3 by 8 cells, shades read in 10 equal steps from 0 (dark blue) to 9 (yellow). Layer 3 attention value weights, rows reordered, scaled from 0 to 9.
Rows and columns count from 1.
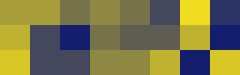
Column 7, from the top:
9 7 0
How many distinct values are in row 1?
6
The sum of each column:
21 10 6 14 12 12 16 9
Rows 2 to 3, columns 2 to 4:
2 0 4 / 2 2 5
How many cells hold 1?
1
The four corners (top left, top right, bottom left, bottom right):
6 1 8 8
